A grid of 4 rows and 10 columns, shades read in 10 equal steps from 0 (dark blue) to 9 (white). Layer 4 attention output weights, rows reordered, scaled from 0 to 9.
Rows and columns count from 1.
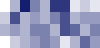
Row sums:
50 48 46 58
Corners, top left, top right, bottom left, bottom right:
9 8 9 5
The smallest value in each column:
6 2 0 4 4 1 1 3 3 4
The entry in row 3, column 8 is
3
